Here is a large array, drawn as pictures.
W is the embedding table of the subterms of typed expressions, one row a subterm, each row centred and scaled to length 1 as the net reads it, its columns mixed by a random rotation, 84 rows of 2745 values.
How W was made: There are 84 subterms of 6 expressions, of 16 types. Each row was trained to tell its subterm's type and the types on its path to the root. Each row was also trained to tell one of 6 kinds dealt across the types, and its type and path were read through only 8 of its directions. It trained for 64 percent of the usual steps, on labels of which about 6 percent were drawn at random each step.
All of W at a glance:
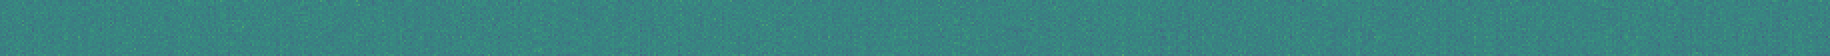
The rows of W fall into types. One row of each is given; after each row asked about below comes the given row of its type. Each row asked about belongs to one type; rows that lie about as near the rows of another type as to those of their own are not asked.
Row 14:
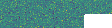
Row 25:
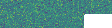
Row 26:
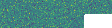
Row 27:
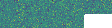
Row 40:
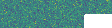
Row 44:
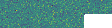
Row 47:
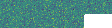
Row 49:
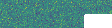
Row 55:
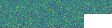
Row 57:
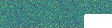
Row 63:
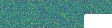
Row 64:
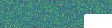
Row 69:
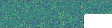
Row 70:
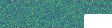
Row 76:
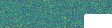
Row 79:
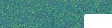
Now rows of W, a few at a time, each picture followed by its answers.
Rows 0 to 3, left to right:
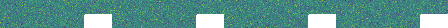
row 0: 49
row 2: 49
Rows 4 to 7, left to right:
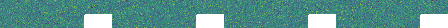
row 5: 25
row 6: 69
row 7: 49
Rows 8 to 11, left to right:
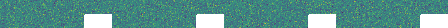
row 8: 47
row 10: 57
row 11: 63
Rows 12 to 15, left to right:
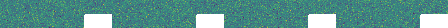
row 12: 27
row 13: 14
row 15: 49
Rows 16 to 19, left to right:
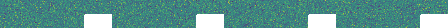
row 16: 63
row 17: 64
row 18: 27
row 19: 57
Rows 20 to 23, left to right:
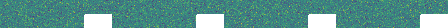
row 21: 14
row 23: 26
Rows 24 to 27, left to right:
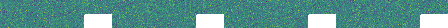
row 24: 26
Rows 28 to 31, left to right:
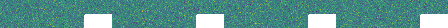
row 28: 27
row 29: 70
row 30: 63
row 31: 47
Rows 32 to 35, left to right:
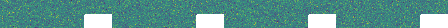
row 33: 14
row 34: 70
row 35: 63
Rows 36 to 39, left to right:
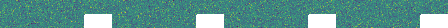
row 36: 57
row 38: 69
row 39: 14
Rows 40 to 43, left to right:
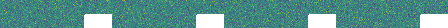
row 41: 55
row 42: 64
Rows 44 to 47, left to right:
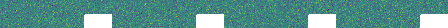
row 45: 63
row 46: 64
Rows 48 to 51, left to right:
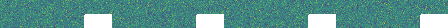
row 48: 14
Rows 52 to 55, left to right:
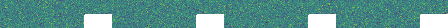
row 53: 49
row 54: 55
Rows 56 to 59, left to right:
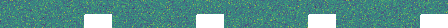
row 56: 25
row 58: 27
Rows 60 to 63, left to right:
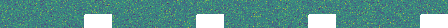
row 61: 64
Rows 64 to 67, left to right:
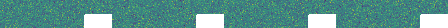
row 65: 25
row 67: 55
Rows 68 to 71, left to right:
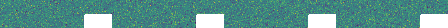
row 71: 27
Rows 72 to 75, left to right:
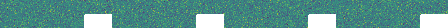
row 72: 64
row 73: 26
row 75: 49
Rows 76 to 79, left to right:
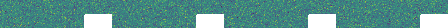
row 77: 55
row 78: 70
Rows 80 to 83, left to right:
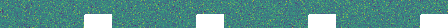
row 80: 27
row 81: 63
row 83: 64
